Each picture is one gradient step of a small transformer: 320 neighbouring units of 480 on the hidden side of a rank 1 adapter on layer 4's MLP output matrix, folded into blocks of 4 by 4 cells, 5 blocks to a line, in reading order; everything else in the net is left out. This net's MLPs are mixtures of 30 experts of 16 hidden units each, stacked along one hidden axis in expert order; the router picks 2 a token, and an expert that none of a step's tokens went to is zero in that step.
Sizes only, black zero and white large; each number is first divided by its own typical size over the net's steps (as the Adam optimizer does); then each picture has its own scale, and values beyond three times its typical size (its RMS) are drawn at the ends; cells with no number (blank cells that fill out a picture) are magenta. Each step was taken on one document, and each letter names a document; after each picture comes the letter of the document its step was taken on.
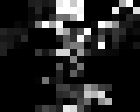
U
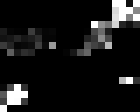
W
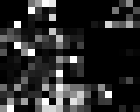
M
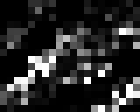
M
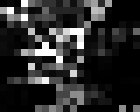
U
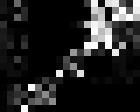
W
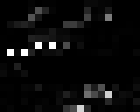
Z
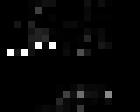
Z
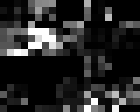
M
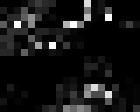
Z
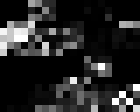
U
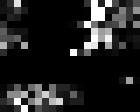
W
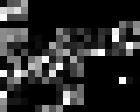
U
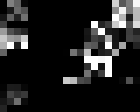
W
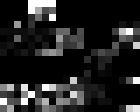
M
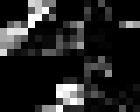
M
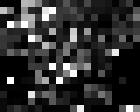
U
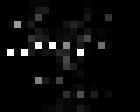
Z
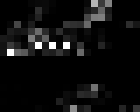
Z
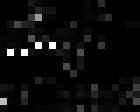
Z
